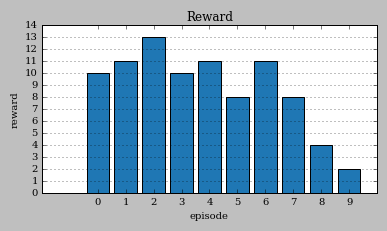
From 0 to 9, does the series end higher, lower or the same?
lower
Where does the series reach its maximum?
2
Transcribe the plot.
Title: Reward
x-axis: episode, ticks 0 1 2 3 4 5 6 7 8 9
y-axis: reward, ticks 0 1 2 3 4 5 6 7 8 9 10 11 12 13 14
Values:
10 11 13 10 11 8 11 8 4 2
